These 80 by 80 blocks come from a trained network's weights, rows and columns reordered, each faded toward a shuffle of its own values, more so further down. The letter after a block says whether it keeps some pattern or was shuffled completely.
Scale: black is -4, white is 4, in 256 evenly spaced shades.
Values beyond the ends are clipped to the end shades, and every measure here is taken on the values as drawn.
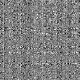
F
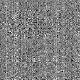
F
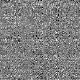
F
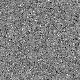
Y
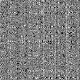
F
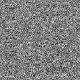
F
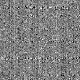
F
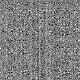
F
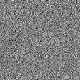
F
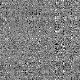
F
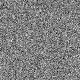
Y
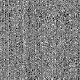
F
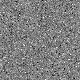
Y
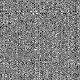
F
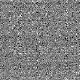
F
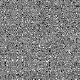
F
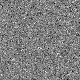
Y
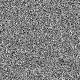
Y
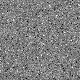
Y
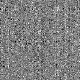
F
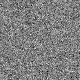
Y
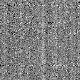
F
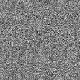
F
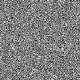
F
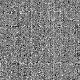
F
